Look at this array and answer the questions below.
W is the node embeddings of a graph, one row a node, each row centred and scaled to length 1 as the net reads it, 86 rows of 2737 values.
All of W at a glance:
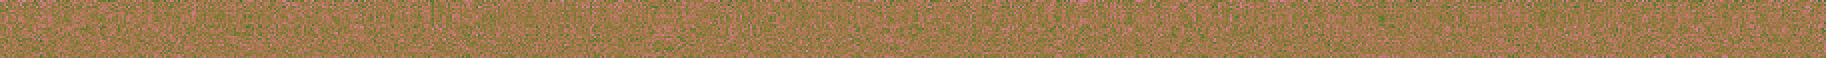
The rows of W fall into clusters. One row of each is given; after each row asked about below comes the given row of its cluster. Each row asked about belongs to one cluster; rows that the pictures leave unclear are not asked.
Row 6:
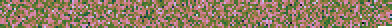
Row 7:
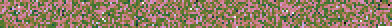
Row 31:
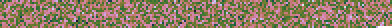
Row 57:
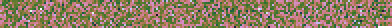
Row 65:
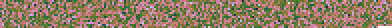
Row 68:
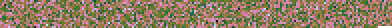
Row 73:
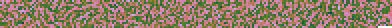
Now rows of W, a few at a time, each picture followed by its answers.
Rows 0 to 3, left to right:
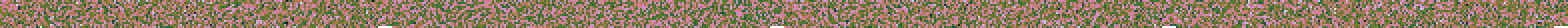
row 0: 73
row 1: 73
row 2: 73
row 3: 6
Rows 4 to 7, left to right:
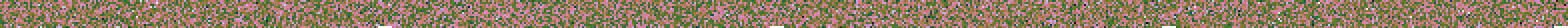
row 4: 7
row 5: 31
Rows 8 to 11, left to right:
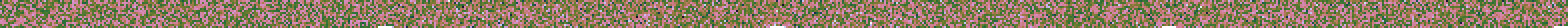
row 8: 6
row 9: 31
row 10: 31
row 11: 31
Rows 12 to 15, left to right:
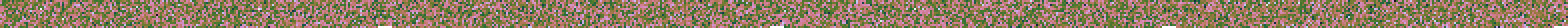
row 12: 57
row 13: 73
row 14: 6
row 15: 65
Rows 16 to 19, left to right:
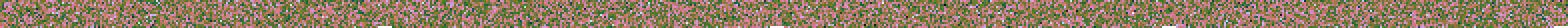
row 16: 31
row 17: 7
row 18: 73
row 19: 31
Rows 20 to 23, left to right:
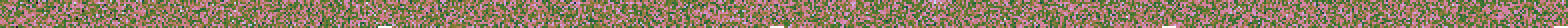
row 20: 6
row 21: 65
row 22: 7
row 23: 31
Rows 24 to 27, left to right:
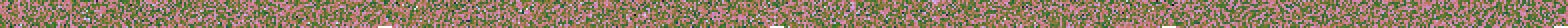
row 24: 7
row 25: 31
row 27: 73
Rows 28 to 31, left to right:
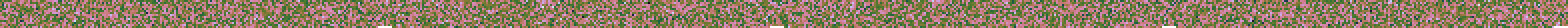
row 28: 31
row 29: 7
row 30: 7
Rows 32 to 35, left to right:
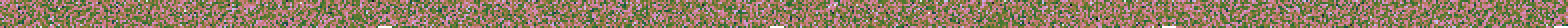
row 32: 73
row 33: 6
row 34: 57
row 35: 73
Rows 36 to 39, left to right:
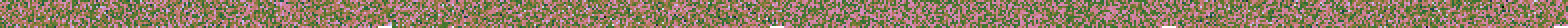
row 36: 7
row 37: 7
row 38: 31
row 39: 65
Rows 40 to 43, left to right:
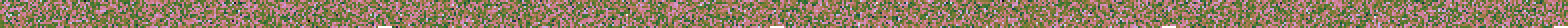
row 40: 7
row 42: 65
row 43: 68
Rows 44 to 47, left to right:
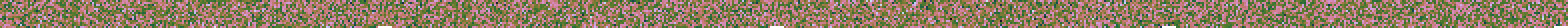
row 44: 68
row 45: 68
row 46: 57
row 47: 7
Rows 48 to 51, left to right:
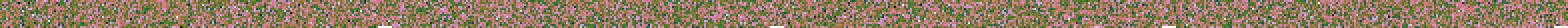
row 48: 68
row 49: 31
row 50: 65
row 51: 7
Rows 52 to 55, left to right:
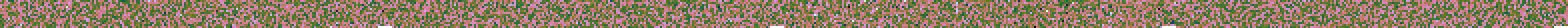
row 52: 7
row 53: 65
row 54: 65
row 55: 73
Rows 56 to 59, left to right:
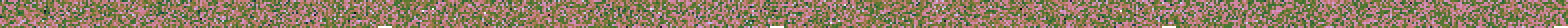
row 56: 6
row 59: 7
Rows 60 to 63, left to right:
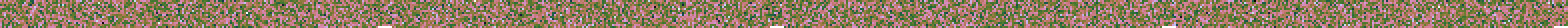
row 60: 65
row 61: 57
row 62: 57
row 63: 31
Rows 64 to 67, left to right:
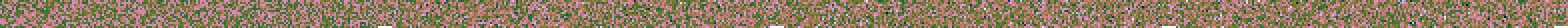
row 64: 6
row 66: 57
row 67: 57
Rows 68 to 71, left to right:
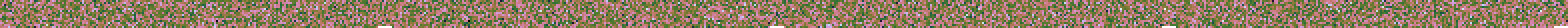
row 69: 31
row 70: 6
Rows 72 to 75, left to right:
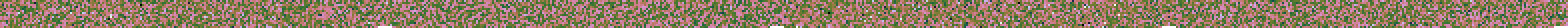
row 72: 31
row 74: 6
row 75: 57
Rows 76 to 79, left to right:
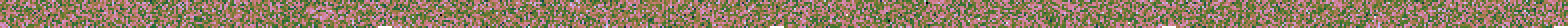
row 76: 31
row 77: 68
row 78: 7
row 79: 68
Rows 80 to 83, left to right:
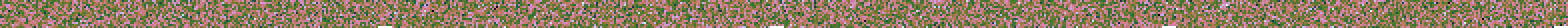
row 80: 6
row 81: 65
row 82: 7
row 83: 57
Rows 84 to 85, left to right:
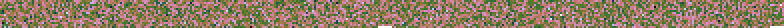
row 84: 65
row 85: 57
